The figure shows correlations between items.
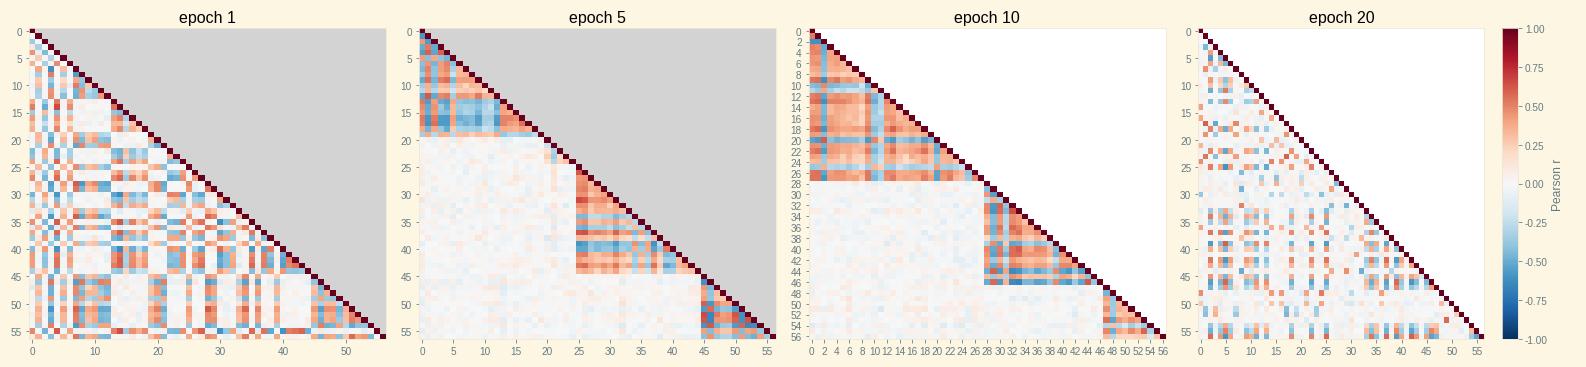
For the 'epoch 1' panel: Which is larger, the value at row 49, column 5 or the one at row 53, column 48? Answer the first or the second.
the second
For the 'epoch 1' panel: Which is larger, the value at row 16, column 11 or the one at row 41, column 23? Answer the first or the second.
the first
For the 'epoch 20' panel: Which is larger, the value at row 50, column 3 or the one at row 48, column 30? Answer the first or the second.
the first
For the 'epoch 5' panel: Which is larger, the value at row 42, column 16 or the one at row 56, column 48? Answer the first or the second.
the first
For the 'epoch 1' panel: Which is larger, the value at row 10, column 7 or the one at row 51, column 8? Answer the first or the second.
the first
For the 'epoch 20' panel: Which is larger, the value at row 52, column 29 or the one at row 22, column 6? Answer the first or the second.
the second
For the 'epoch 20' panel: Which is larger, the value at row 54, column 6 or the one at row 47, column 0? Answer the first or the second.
the second
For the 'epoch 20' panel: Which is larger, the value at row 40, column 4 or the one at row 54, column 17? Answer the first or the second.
the first
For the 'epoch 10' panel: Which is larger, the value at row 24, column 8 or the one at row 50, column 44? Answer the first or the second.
the first
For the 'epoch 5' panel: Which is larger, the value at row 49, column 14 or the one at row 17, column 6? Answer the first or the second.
the first
